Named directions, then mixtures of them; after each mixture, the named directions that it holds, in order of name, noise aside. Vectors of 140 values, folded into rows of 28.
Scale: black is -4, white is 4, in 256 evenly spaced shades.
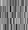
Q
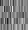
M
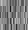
Q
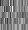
M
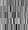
Q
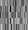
Q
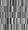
M, Q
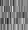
M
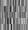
M, Q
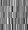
M, Q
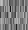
M, Q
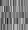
M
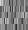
M, Q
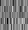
M, Q
